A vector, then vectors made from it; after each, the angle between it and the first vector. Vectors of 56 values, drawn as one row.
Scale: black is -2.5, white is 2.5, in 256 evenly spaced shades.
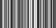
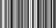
nearly parallel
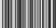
orthogonal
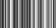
orthogonal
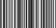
orthogonal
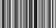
nearly opposite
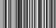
orthogonal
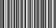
orthogonal
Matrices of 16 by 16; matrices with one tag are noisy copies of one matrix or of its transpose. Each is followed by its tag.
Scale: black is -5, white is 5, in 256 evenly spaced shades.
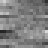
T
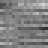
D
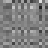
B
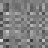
B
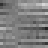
D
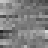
T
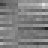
D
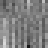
D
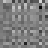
B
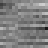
D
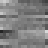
T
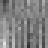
D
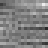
D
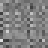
B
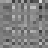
B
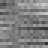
D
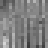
D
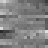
T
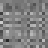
B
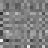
B
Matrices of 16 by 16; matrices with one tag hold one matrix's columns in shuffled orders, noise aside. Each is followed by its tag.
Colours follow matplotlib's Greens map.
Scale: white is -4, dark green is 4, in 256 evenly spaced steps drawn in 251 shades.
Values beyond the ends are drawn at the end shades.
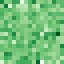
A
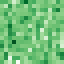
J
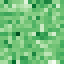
A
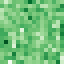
J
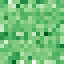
A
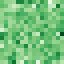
A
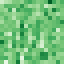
J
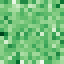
A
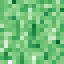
J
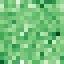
A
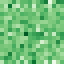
A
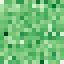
A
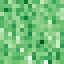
J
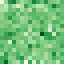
A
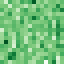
J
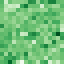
A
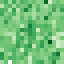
J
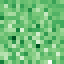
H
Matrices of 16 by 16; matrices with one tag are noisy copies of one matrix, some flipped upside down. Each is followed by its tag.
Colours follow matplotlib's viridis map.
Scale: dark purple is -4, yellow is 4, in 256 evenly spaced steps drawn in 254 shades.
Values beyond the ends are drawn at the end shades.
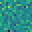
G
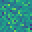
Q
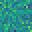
G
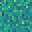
G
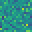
G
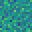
G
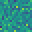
G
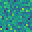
G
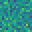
G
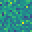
G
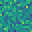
G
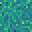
G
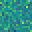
G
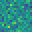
Q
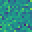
G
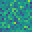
Q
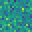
G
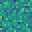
G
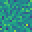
G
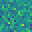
Q
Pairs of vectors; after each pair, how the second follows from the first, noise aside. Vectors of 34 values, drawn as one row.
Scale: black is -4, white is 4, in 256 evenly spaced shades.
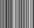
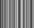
shuffled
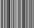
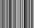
reversed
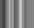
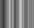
copied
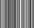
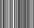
reversed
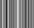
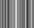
reversed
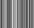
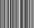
shuffled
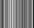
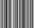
shuffled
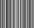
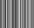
sign-scrambled
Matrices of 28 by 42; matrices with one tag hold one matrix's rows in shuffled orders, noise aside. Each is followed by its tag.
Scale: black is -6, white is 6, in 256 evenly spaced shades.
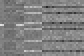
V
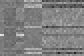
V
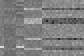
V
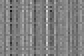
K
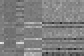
V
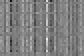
K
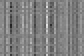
K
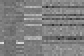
V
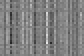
K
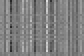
K
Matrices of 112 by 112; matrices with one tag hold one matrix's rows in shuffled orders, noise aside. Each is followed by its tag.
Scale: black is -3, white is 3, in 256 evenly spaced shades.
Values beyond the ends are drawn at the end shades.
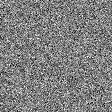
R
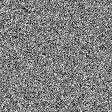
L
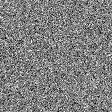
R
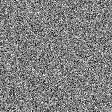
R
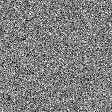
L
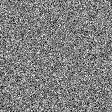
R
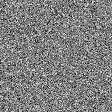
R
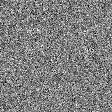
R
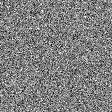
R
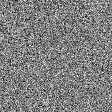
L
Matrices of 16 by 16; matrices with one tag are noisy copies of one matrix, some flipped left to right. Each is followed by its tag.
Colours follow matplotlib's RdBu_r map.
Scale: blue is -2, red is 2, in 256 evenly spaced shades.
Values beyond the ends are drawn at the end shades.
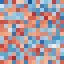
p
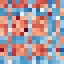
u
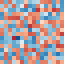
p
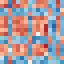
u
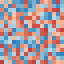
p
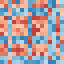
u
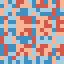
u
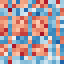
u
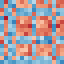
u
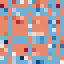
u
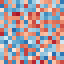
p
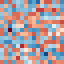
p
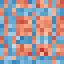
u
